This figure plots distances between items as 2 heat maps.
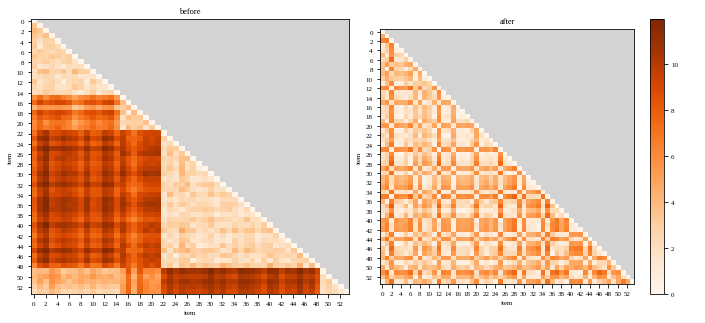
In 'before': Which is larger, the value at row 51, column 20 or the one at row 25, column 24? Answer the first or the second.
the first
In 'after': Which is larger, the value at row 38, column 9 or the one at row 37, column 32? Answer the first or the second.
the second
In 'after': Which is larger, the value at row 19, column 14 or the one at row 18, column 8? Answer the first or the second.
the second
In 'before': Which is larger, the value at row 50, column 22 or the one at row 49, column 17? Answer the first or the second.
the first
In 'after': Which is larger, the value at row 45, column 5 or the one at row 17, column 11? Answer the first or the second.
the first
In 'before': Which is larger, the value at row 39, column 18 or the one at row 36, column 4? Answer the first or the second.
the second
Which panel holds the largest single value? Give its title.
before
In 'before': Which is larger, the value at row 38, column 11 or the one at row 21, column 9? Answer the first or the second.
the first
